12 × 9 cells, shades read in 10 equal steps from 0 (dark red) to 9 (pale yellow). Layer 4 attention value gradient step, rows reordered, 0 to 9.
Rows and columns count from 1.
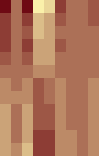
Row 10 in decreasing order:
6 6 5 5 4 4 4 3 3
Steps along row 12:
down up down same up same down up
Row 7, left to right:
5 4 5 3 4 5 4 4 5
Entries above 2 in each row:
6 7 8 7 9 9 9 9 9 9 7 7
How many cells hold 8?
1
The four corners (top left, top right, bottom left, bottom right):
0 3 6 5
